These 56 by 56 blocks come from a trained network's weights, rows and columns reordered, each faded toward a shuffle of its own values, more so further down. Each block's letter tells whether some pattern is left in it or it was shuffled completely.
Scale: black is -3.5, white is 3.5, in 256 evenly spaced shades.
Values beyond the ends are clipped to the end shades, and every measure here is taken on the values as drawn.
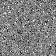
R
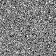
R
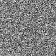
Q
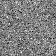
R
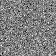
R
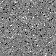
R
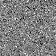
Q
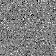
Q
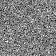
R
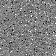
R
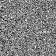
Q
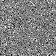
Q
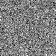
Q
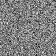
R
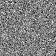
R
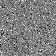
R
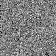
Q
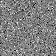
R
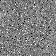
R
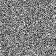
Q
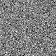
Q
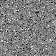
R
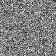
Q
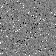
R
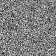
R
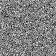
R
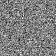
Q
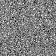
R
